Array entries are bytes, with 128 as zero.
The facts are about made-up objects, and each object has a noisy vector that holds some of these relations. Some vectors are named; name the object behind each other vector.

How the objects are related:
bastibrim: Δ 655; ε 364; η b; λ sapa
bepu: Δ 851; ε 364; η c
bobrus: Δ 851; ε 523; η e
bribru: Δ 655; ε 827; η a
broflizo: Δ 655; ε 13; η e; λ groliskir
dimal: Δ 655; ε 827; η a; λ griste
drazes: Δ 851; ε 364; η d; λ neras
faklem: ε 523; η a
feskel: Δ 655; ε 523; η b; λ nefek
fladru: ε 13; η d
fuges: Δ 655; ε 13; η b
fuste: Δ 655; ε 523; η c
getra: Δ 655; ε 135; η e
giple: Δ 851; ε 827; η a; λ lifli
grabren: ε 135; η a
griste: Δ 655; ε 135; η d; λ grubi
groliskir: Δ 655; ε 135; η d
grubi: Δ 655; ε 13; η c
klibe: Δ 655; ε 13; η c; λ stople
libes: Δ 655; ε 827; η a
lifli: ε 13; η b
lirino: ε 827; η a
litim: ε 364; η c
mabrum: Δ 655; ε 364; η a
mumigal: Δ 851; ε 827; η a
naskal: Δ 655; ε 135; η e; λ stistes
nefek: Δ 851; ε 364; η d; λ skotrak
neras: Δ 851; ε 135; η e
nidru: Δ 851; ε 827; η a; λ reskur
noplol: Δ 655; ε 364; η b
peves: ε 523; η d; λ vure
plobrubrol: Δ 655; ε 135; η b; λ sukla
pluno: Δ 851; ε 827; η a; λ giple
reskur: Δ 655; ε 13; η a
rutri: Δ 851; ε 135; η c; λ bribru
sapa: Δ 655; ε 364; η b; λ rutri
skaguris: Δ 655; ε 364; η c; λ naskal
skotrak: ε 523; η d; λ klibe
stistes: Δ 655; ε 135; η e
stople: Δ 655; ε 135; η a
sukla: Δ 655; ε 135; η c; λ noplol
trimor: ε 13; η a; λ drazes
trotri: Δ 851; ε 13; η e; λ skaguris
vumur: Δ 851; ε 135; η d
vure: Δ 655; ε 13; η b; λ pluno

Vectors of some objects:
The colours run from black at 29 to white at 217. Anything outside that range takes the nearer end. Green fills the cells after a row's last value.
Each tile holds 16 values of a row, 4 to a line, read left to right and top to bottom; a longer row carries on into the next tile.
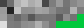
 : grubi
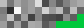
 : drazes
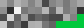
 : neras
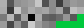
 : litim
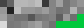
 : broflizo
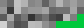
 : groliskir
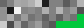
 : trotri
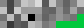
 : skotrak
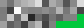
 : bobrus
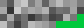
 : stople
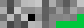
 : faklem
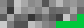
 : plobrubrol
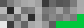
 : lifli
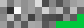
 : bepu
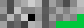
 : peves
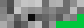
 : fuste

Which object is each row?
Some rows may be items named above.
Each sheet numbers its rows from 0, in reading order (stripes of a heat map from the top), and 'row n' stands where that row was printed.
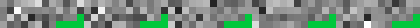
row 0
bobrus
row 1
neras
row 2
trimor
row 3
fuges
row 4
lirino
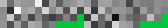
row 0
nefek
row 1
grabren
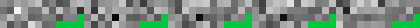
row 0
mumigal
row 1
litim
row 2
fuste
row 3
feskel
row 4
klibe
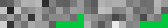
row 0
fladru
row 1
libes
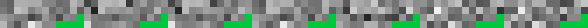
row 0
bribru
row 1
broflizo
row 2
vure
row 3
dimal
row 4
noplol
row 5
nidru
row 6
giple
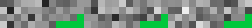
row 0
trimor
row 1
bastibrim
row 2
giple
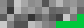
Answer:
plobrubrol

